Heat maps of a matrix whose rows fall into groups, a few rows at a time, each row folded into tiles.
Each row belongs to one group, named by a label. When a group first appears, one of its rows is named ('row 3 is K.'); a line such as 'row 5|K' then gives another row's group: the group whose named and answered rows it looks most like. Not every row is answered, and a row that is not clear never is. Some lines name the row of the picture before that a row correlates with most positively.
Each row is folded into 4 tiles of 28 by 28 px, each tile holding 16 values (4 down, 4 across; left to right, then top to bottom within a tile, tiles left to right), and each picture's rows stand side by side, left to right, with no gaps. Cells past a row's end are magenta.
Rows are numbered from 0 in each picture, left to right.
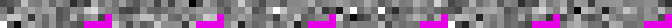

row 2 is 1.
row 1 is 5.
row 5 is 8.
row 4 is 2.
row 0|2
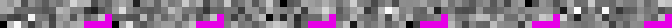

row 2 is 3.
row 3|1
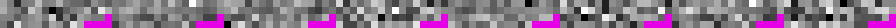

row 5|8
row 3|3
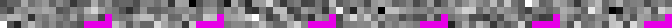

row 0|2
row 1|5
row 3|8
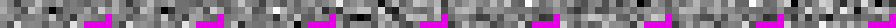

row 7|3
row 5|5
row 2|1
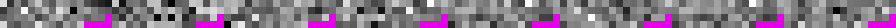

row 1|3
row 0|3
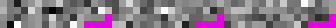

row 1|1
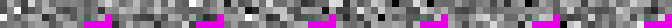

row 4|5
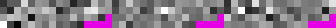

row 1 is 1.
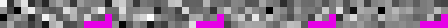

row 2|8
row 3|8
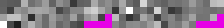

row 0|2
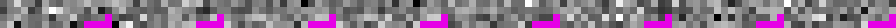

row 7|3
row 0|1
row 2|5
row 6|3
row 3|5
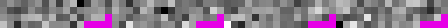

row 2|2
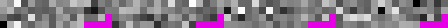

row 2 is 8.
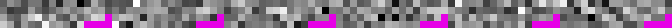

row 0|5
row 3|3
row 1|2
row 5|8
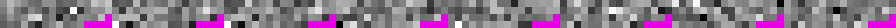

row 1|2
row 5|1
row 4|3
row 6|8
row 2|2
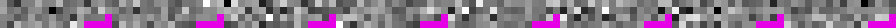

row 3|2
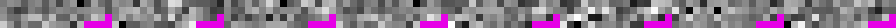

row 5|2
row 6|8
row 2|3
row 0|5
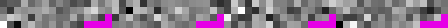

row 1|8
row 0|2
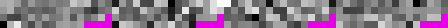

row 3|5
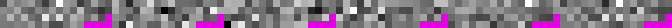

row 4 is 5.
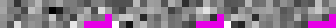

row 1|2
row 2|2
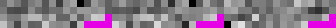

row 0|5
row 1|5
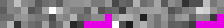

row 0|1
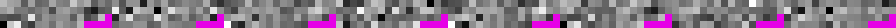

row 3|3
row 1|8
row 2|2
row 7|8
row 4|2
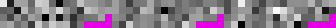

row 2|1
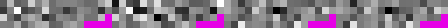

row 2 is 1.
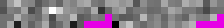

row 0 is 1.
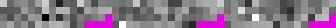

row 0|3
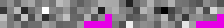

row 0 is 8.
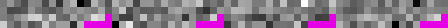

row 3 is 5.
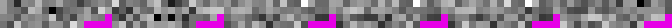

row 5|5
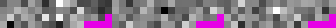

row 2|1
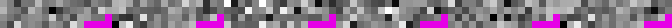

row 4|3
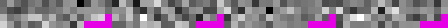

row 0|5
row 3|8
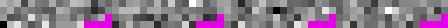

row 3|1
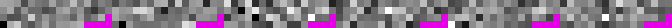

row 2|8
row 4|2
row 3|1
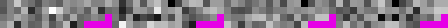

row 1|3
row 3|3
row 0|1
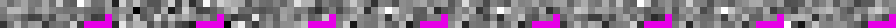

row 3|1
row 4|1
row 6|1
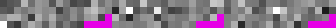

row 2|1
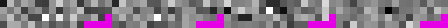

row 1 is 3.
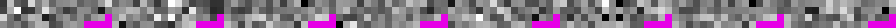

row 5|3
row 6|5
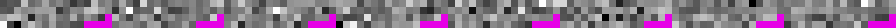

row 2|1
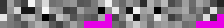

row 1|8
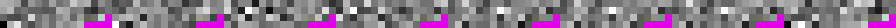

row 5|1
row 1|2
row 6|1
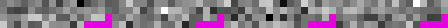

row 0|5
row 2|3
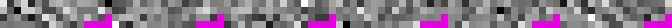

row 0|8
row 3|3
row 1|2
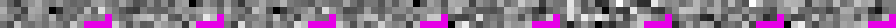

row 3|5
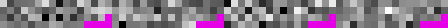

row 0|3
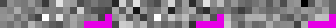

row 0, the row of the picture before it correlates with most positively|1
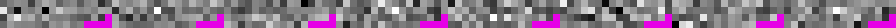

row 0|8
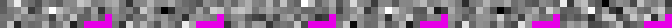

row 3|1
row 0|1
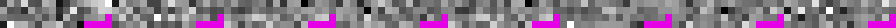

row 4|5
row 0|3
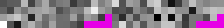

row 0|2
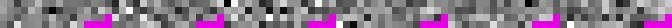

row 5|3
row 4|5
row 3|2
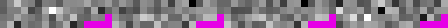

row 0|1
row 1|5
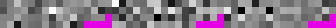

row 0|1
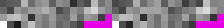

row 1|2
